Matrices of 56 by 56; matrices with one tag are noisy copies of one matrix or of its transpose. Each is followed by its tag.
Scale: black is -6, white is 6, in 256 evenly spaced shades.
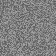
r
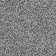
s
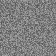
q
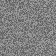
s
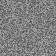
s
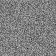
q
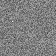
s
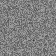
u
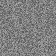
s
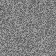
s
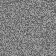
r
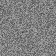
s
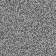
s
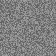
q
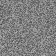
s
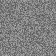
q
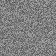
s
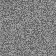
q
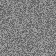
s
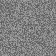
q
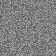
r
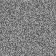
q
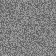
q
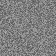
s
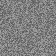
s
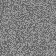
r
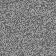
r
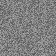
s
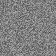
r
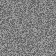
s
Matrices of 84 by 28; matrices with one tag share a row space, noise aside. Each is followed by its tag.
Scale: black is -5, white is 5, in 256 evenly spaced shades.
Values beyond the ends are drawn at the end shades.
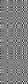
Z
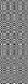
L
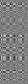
L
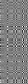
Z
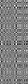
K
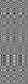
L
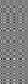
L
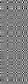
Z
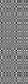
K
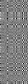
Z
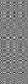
L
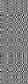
Z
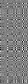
Z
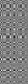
L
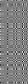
Z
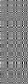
Z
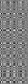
L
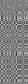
K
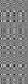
L
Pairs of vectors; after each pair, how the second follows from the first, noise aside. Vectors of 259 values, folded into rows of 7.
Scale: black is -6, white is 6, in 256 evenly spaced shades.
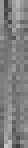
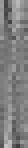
copied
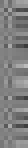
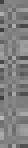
wrapped around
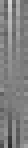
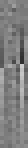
wrapped around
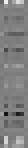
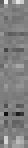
copied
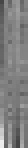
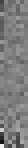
sign-scrambled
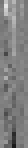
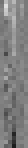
copied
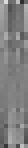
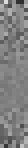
sign-scrambled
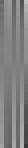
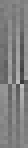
wrapped around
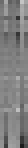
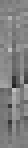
wrapped around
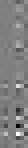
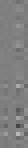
shrunk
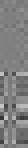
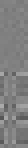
shrunk
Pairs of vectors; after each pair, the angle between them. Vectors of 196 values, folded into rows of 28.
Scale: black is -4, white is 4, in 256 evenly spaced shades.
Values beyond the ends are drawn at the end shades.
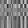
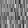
partly aligned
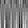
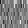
orthogonal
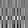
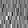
partly aligned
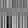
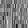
partly opposed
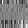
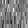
partly aligned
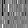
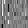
nearly opposite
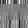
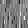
partly opposed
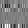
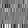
nearly parallel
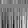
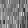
partly opposed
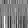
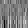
nearly opposite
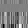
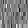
partly aligned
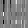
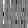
nearly opposite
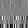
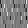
orthogonal
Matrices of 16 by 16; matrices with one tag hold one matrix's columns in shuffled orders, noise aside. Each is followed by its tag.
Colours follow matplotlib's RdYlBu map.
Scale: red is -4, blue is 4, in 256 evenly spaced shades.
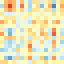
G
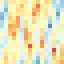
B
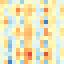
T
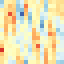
B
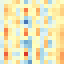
T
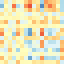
G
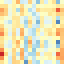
T
